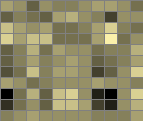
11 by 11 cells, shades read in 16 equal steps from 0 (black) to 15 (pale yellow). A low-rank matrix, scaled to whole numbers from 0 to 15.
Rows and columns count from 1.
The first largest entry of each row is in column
1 6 9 9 3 3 11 1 6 5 3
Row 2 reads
6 8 7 6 10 11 9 8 4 9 9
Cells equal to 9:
30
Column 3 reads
6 7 9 12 11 10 12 7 11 9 10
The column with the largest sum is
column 11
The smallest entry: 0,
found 2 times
